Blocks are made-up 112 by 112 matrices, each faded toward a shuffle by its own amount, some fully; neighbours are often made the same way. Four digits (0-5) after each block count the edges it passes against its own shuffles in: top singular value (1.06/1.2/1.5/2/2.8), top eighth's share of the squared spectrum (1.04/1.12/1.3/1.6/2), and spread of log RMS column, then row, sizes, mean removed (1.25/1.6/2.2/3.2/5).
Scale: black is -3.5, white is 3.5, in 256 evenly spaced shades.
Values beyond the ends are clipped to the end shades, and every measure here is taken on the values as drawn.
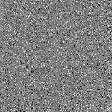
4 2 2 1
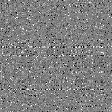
4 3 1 2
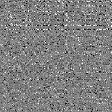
4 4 2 3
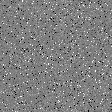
0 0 0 0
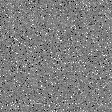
2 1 0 0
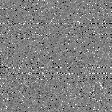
4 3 1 2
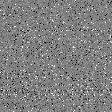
3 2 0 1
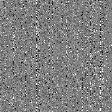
2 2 3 0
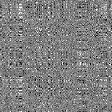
5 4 3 3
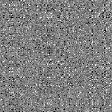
4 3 2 2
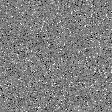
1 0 0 0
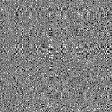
5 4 3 3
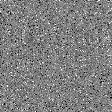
3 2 0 0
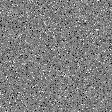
1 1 0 0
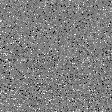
2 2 0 1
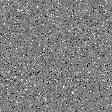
2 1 0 1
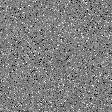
0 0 0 0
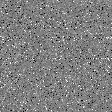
2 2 0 1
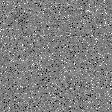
2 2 0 1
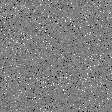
1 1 0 0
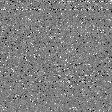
2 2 0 2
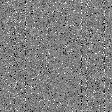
2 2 2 0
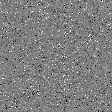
1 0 0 0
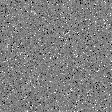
0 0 0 0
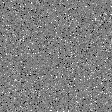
0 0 0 0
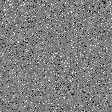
0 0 0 0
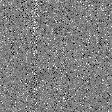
1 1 2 0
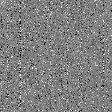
2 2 2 0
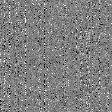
2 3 3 0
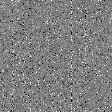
2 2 2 0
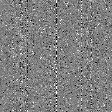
3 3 3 0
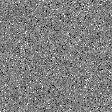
0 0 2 0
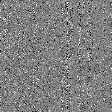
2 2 3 0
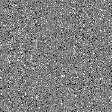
1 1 3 0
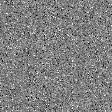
0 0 2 0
